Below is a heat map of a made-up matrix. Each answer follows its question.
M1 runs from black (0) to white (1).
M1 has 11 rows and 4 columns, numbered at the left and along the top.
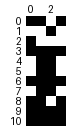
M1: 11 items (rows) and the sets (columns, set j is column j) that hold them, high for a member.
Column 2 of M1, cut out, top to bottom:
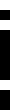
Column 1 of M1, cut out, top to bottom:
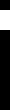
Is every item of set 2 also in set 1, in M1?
no
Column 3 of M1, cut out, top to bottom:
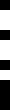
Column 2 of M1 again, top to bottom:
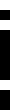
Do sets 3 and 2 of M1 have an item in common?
yes
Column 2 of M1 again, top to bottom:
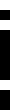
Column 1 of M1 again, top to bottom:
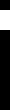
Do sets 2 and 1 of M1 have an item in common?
yes
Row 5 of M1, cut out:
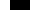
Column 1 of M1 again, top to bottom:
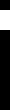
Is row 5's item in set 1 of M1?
no
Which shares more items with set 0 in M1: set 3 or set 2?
set 3
